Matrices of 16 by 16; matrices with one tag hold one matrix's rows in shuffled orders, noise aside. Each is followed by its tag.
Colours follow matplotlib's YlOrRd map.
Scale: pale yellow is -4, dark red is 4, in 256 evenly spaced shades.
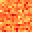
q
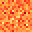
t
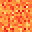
t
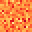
t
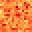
q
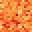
q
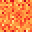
t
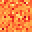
t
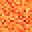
t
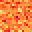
q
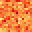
q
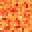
q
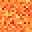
t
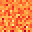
t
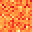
t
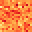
q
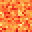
q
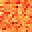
q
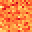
q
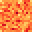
q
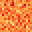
t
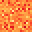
t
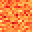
q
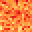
q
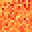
t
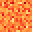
t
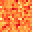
q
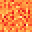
t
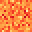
t
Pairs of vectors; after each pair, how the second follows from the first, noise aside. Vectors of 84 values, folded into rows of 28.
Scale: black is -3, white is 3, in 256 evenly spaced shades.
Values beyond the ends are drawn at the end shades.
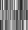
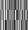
shuffled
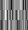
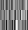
shuffled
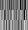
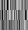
shuffled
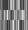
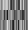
negated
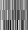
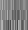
shrunk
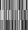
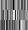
shuffled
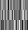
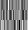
negated
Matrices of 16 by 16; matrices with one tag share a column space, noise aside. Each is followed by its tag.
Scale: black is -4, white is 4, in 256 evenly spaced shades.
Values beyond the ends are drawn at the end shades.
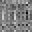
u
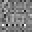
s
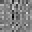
u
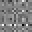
s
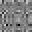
s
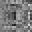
u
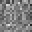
u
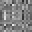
u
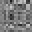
u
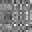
u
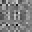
u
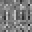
u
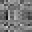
u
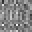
u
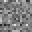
s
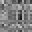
u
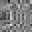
u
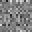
s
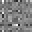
s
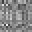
u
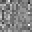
u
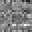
s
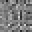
u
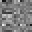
s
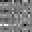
s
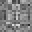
u
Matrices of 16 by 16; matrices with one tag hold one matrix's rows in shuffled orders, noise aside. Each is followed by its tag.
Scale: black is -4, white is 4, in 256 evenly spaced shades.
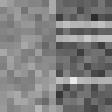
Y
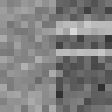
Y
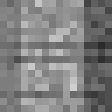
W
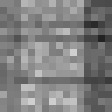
W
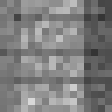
W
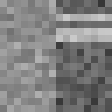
Y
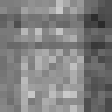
W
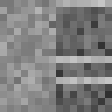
Y
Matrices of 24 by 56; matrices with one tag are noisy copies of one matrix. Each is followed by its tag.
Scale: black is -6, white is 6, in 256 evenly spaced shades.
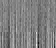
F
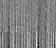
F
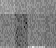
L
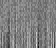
F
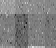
L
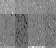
L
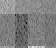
L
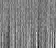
F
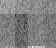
L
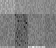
L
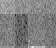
L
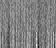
F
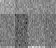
L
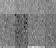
L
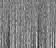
F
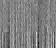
F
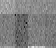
L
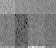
L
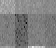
L
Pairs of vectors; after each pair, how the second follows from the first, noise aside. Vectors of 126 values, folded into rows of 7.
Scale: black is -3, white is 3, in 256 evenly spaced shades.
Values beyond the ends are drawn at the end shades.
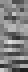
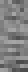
shrunk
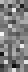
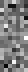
reversed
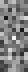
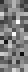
reversed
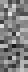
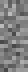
shrunk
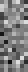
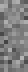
shrunk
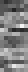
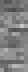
shrunk
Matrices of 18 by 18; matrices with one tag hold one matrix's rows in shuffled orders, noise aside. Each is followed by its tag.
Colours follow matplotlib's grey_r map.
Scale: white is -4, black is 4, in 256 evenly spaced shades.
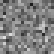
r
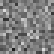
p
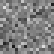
p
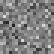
p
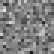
r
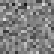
p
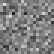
p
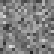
r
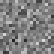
p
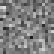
r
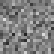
p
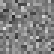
p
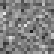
r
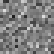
p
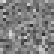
r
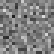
p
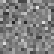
p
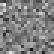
r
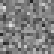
r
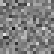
p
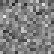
p
